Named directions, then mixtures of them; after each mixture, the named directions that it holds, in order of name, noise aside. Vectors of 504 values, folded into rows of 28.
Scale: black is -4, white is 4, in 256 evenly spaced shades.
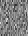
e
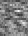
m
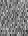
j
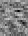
m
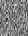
e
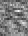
m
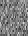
e, j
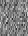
e, j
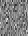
e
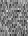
j, m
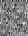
e, m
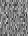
e, j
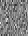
e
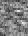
m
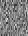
e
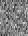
e, m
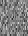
e, j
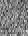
j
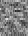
e, m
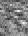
m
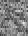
j, m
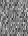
e, j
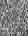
j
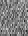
j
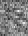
e, m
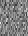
e, j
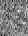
e, m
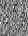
e, j
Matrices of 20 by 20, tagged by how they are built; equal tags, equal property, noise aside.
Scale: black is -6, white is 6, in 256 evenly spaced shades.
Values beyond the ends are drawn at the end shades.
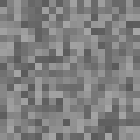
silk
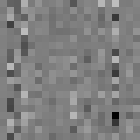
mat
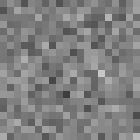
silk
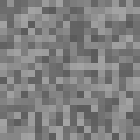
silk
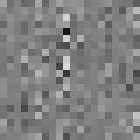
mat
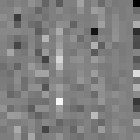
mat
